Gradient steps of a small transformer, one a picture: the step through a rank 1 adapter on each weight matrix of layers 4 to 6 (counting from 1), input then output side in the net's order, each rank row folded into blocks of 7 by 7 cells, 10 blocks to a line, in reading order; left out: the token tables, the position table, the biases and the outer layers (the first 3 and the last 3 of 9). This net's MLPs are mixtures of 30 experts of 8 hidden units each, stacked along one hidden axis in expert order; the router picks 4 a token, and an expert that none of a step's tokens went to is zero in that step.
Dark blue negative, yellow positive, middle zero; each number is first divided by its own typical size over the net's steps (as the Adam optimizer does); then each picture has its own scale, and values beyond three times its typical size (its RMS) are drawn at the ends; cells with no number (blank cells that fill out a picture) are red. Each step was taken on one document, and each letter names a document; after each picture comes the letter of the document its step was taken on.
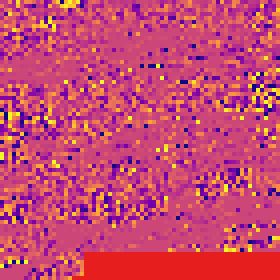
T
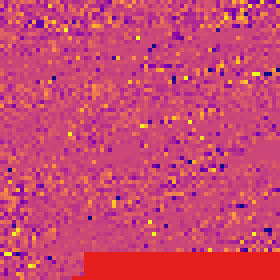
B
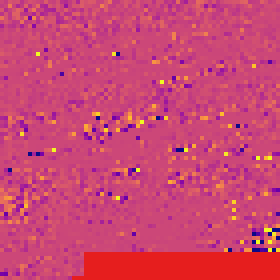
B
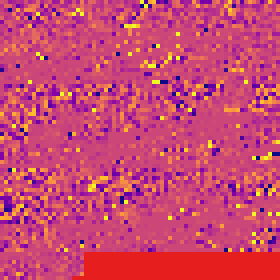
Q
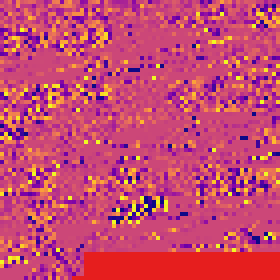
T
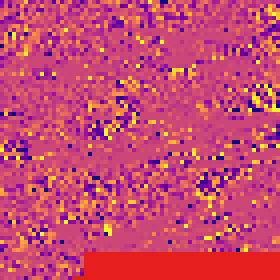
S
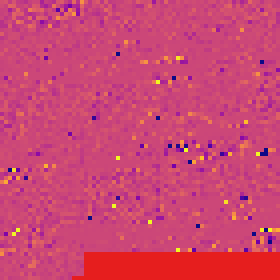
B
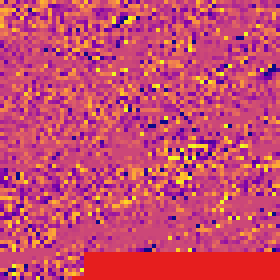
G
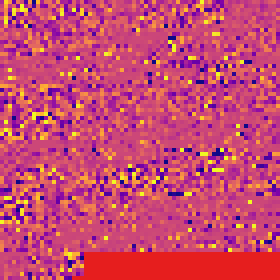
G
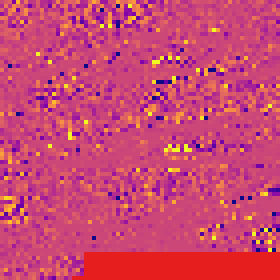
B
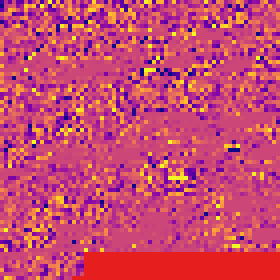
S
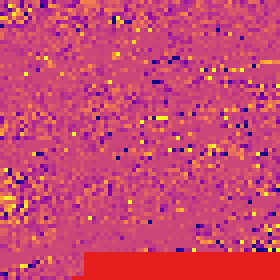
B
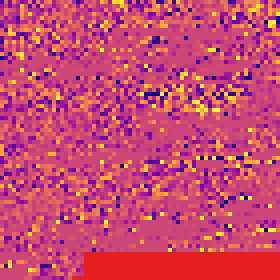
S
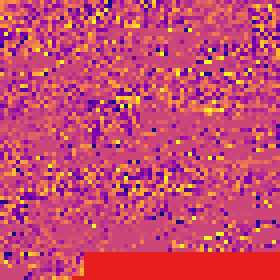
S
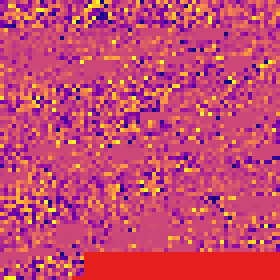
S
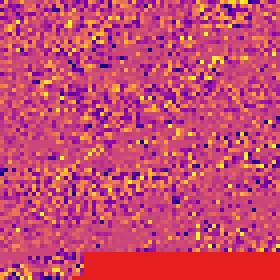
G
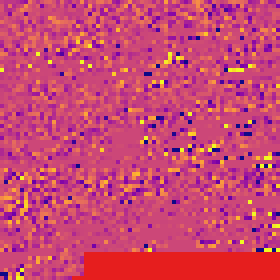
B
